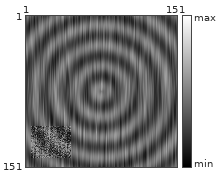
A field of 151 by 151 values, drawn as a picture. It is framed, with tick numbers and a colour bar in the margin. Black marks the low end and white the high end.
In the bottom left lies a patch that is rougher than the rest. Concentric rings centre on the centre. Values change most from cell to cell in the bottom left.
